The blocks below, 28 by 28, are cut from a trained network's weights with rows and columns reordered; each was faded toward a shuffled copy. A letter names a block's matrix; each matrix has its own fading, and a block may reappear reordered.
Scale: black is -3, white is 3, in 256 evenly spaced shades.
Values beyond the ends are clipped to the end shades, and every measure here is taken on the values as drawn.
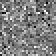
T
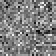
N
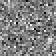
T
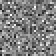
N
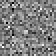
T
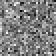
T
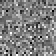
T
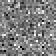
T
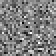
N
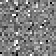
T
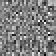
N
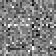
T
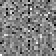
T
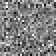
N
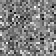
T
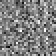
N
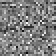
N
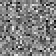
N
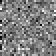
T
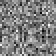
N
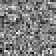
N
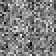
T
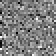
T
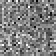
T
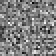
N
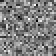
N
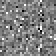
T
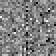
T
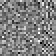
N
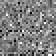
T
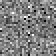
T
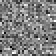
N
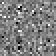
T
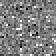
T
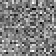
N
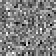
T
